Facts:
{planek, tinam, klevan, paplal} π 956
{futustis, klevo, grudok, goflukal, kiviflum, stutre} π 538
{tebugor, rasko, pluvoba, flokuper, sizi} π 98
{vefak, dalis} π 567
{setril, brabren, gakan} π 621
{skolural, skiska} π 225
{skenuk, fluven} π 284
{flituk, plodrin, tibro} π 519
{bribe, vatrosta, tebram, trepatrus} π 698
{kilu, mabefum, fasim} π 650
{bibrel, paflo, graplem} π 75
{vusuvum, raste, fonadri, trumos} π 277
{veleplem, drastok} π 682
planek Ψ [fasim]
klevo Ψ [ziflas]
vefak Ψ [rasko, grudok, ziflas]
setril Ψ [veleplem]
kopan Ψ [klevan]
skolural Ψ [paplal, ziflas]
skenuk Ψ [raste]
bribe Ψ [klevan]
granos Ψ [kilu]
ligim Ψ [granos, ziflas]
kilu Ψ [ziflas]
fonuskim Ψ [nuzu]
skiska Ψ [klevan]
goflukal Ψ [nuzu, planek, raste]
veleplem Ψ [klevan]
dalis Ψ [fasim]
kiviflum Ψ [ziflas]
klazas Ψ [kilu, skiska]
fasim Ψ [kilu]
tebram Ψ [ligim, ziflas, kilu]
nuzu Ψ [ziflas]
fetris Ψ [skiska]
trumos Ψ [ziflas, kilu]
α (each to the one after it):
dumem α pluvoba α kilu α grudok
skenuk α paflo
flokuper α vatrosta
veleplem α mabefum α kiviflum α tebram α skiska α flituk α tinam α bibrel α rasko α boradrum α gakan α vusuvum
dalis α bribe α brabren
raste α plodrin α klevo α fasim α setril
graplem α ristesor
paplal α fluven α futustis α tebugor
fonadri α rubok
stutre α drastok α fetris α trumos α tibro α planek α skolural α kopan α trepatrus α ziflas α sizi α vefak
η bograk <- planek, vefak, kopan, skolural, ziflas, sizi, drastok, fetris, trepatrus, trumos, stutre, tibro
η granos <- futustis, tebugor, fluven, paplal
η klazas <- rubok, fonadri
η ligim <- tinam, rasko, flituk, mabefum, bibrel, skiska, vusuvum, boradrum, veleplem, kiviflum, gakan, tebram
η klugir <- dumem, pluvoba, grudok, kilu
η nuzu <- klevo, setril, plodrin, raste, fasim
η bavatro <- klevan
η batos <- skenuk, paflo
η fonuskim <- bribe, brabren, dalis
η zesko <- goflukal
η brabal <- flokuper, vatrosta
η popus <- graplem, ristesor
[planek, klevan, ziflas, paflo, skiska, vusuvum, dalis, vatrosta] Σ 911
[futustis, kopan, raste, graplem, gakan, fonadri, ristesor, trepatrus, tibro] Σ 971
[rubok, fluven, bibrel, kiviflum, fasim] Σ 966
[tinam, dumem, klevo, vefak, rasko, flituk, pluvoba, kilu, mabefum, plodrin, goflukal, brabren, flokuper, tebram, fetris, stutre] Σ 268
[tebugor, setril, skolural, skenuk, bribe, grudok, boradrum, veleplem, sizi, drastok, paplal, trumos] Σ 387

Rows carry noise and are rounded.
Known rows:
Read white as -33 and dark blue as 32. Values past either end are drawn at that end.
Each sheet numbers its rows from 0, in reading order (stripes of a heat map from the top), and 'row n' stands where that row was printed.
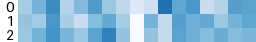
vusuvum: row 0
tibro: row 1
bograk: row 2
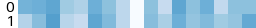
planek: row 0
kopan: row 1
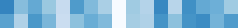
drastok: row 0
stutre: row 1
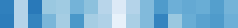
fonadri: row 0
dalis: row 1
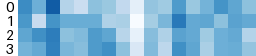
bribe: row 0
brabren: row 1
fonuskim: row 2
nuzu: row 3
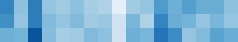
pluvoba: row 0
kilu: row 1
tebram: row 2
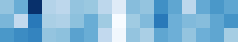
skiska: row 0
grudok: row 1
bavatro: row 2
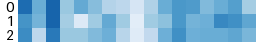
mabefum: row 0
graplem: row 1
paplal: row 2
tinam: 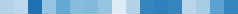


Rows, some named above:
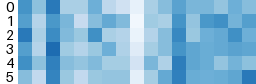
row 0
klevan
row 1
stutre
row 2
dalis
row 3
rubok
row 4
kilu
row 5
goflukal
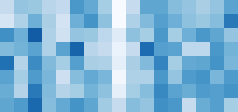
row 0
sizi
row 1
trepatrus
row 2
bribe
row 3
gakan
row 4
dalis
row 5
stutre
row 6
plodrin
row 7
ligim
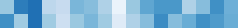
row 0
bibrel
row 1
skenuk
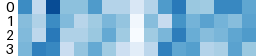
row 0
veleplem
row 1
fetris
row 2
grudok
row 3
boradrum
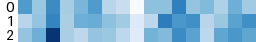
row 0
setril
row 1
rasko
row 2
skiska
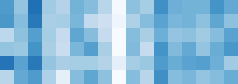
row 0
futustis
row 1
klevan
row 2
kopan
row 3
tibro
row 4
dumem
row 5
skolural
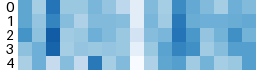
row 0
fasim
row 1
klevo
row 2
kiviflum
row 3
flituk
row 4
vefak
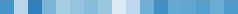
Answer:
flokuper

